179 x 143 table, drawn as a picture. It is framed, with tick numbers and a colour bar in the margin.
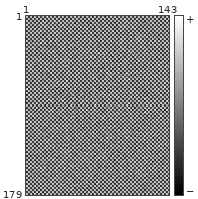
It is mirror symmetric from top to bottom. The field is checkered. No single row or column stands out from its neighbours. The histogram has two humps.
